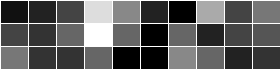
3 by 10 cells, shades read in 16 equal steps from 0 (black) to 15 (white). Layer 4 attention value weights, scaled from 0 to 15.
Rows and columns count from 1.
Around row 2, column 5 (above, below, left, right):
8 0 15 0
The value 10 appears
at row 1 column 8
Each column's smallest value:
1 2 3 6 0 0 0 2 2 3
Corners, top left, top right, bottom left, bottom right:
1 7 7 3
